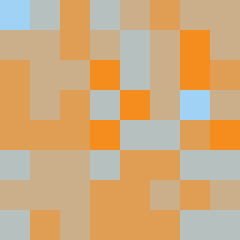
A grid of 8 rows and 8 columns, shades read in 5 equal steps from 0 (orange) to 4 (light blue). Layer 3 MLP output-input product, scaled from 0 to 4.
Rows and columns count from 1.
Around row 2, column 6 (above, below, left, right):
1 2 3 0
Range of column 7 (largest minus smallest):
4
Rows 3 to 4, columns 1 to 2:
1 2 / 1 2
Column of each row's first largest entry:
1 5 5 7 5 1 1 1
